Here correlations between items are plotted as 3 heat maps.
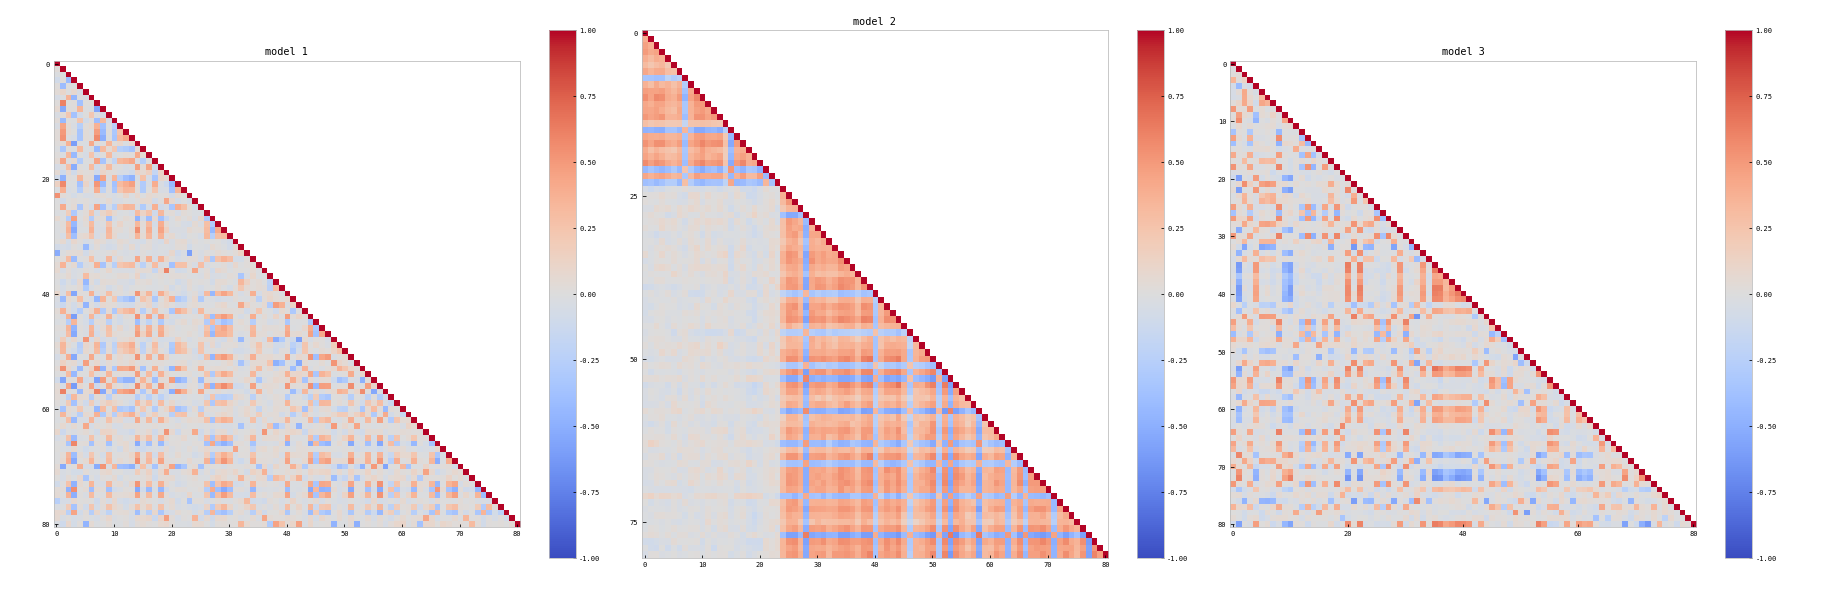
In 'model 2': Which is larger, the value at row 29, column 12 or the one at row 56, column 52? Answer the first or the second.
the second
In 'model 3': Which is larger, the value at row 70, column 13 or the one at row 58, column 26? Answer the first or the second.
the first
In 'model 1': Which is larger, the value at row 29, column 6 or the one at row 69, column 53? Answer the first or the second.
the first
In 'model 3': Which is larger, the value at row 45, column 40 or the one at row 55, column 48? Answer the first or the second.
the second
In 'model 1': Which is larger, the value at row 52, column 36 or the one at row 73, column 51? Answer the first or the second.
the second
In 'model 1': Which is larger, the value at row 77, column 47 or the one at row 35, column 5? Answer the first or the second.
the first
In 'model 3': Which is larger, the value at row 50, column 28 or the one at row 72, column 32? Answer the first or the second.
the second
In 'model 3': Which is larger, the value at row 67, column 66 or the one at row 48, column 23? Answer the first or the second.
the first
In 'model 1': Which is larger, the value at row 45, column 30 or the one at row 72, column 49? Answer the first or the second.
the second
